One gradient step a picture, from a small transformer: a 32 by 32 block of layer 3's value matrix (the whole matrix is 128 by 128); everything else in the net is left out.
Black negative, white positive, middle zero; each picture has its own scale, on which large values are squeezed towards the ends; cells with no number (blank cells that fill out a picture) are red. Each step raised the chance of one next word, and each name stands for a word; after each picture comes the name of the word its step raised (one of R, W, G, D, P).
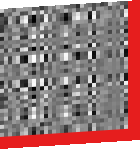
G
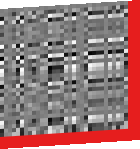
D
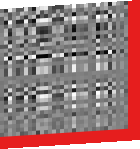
D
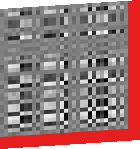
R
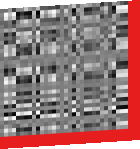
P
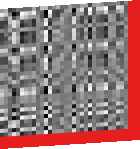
P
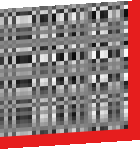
G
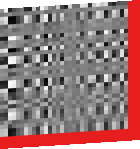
G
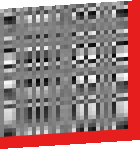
G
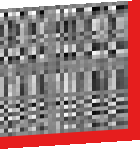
P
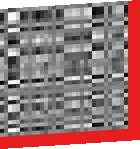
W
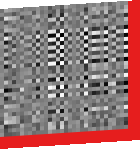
R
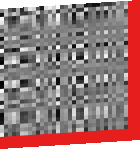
G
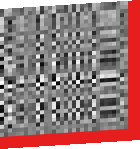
R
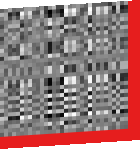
P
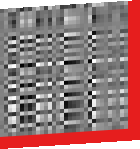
R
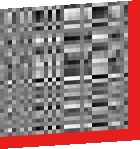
W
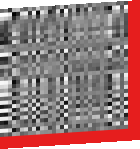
P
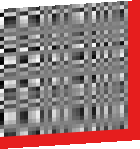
G
